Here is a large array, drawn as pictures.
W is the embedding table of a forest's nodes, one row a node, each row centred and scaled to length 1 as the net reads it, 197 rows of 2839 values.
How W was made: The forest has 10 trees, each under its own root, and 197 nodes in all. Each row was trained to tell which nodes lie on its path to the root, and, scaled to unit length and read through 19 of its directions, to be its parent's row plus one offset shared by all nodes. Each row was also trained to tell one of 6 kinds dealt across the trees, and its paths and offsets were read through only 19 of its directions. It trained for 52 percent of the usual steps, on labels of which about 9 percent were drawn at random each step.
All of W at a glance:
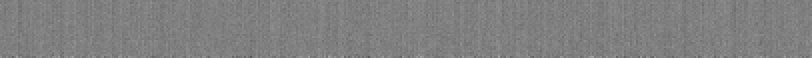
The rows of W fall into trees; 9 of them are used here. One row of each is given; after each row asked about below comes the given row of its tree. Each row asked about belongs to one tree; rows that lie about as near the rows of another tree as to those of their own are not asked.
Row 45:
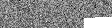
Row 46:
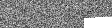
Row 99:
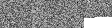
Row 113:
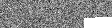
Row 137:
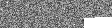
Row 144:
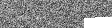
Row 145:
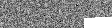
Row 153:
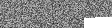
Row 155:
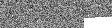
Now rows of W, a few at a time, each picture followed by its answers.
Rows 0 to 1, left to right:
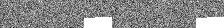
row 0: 45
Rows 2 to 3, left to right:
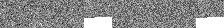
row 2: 99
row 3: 155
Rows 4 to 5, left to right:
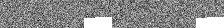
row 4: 153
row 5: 45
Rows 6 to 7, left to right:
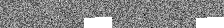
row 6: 113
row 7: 153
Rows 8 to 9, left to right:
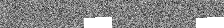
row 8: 155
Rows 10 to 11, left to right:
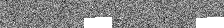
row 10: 99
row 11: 113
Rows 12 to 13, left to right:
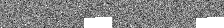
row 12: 145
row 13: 99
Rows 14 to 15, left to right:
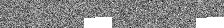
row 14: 46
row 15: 99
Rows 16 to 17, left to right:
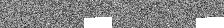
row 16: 145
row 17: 144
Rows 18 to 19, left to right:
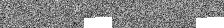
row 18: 45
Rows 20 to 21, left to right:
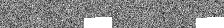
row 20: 144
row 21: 144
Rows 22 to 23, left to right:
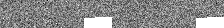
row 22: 113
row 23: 46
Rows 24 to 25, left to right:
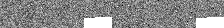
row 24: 99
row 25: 99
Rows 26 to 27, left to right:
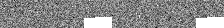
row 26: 153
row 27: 145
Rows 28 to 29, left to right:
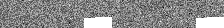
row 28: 113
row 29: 144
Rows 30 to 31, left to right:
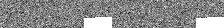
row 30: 145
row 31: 113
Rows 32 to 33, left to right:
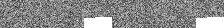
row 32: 113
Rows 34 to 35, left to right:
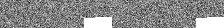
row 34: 153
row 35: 144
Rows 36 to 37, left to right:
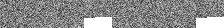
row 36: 99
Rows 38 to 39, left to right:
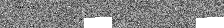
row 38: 144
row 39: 45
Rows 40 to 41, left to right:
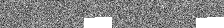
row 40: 155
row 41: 153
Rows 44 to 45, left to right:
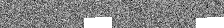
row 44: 145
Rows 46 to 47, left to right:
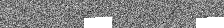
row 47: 99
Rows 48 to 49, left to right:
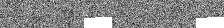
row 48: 113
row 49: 99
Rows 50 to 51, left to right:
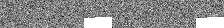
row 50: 99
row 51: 137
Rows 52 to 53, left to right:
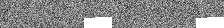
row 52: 153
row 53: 155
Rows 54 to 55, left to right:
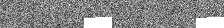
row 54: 45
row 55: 99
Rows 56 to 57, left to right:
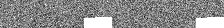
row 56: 145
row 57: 144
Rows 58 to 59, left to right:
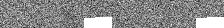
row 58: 113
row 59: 137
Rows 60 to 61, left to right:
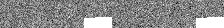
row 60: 155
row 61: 99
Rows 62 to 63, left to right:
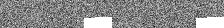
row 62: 144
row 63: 153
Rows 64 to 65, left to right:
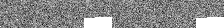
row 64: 99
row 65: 137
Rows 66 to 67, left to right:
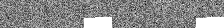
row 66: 155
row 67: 45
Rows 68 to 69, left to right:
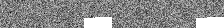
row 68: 113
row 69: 137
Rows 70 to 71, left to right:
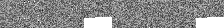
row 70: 155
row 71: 144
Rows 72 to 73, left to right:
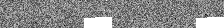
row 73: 155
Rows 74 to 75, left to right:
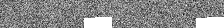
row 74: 113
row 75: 144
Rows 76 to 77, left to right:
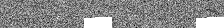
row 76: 113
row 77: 99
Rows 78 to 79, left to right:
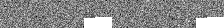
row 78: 153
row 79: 153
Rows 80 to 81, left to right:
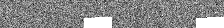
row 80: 144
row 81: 46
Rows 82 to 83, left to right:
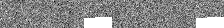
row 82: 113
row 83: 113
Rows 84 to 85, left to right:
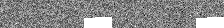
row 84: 113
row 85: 113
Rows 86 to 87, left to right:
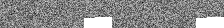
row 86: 99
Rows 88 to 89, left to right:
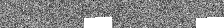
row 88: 155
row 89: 153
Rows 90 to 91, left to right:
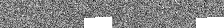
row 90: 153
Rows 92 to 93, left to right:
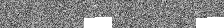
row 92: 155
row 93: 113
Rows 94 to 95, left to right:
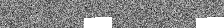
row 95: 137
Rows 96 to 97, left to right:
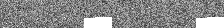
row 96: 45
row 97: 113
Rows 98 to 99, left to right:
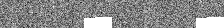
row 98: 113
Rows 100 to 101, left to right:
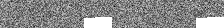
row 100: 144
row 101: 153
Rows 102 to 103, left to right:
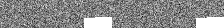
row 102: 145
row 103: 137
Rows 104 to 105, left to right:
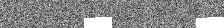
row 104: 145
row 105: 155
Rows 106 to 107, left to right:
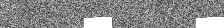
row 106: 144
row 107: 144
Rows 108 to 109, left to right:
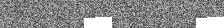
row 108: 153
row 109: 46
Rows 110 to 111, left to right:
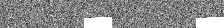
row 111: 153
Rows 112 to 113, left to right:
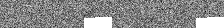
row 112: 153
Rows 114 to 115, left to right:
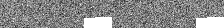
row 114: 144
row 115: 137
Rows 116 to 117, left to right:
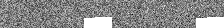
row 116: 144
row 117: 46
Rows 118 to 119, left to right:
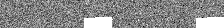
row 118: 155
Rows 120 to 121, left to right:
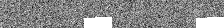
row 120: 145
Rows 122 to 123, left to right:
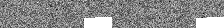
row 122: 137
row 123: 113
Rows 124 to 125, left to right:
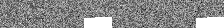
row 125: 144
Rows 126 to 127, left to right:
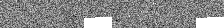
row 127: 153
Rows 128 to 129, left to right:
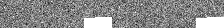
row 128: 137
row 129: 45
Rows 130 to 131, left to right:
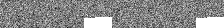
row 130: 113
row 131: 153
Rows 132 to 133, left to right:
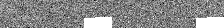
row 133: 137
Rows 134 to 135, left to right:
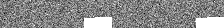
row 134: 99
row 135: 145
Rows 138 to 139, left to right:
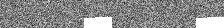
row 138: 155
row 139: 155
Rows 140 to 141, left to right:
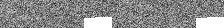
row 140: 144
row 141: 137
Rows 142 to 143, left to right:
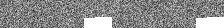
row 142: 137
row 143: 144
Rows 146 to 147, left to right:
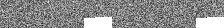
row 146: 46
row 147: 144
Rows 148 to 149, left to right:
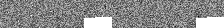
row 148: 145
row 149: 153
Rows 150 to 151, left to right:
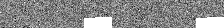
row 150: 155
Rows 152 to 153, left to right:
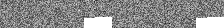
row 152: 99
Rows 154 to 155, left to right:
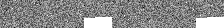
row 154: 153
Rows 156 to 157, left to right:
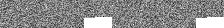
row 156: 145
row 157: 153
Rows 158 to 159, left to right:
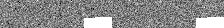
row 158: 144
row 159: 155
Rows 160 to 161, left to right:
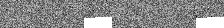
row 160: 153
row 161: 46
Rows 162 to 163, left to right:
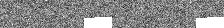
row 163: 113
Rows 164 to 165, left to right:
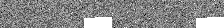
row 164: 137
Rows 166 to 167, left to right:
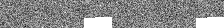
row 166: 155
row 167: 155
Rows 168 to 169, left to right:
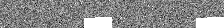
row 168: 137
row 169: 144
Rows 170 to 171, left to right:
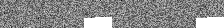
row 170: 153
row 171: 145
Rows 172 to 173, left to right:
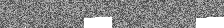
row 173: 99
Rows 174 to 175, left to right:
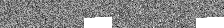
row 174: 153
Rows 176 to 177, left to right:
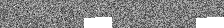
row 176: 113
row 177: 113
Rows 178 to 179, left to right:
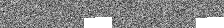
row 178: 137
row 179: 45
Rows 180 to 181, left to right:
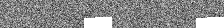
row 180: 153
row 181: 113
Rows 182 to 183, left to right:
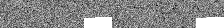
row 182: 137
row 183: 144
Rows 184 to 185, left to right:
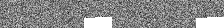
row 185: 153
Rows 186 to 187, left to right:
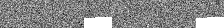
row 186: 153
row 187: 144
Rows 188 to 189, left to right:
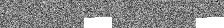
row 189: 144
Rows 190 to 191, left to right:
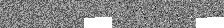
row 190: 113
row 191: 144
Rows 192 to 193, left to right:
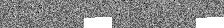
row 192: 45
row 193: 45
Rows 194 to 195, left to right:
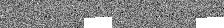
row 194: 46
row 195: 46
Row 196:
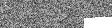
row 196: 113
